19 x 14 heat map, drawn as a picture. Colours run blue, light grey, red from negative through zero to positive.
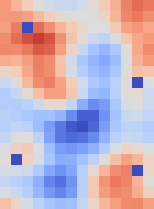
The field is mottled with small blotches. Neither half mirrors the other. The top left is the ninth with the highest average. Four lone cells stand out, each far lower than its neighbours. No regular stripes run through it.
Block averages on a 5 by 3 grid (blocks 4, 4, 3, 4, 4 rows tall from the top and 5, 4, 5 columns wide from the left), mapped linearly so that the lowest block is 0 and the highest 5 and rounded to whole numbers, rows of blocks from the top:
535 / 533 / 212 / 203 / 225
